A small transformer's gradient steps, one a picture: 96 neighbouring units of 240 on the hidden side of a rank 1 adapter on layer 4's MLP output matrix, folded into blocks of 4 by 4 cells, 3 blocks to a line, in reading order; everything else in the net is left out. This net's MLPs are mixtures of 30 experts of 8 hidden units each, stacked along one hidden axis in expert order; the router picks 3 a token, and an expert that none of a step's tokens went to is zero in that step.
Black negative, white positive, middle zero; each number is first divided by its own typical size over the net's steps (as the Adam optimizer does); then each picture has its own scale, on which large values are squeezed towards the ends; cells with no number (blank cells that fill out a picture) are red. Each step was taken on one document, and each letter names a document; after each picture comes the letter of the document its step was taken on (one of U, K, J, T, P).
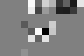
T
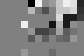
T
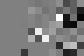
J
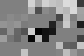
T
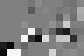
J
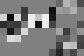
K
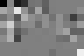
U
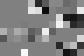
J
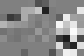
J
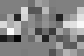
J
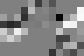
U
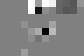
T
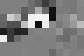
K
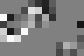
K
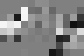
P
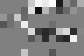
T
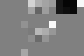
T
